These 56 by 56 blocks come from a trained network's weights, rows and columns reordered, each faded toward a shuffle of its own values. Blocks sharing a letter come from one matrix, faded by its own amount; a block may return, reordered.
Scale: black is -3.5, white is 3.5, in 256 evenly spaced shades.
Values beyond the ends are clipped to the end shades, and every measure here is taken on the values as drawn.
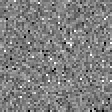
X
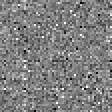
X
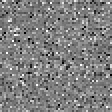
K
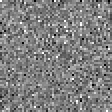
X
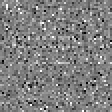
K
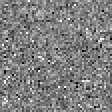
X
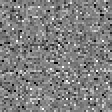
K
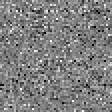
K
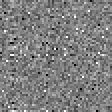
X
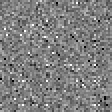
X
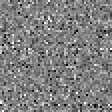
K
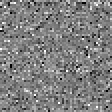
K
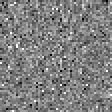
X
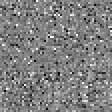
K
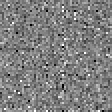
X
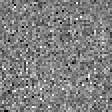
X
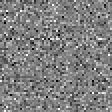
K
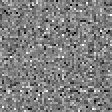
K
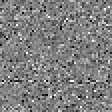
K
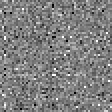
X
